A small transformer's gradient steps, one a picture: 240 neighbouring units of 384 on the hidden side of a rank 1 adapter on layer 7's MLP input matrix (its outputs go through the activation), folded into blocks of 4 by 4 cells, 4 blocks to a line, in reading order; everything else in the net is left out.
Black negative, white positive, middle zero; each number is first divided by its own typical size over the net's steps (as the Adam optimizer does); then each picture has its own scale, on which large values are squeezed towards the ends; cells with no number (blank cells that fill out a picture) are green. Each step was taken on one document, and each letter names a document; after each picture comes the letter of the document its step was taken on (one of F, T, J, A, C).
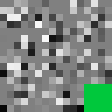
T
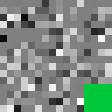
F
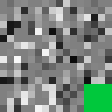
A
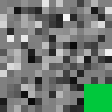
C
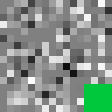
A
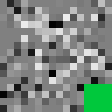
C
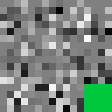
A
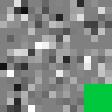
F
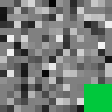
T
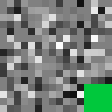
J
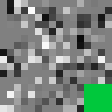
C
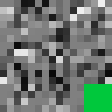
T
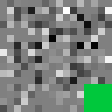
J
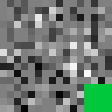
J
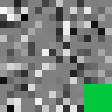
A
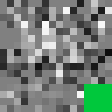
C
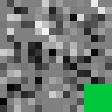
J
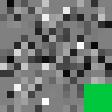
C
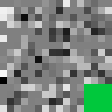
F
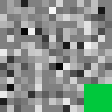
C
